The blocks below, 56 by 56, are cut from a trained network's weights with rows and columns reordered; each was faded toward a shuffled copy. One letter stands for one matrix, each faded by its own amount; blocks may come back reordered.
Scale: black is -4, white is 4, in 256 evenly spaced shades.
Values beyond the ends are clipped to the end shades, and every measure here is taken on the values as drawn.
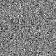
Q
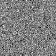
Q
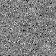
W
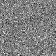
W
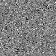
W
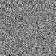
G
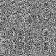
G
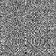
G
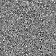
Q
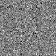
Q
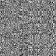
G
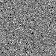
W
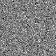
W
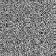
G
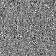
W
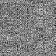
G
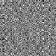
G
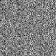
G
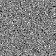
W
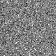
W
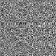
G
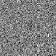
Q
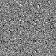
Q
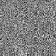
G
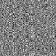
G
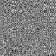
G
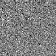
Q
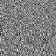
G
